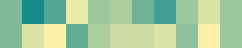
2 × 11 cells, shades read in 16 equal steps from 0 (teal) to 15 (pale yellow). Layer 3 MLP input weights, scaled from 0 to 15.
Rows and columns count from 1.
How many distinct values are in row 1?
9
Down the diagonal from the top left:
7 13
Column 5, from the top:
9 10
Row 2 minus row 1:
0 13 11 -9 1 2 6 10 -1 2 0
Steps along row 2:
up up down up up same up down up down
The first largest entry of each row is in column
4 3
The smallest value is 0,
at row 1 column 2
